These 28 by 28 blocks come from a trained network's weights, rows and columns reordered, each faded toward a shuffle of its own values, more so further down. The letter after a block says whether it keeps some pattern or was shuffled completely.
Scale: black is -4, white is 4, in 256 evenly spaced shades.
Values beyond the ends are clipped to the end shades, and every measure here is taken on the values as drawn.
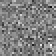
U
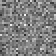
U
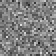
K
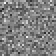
K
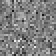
U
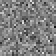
K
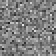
K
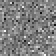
K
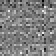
U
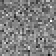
K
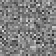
U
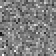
K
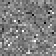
K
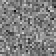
K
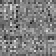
U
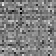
U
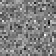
U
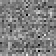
U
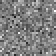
K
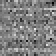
U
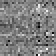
U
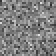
K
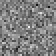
U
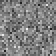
U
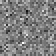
U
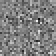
U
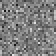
U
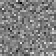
K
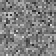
U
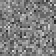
K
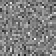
U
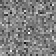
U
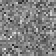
K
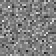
K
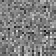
U
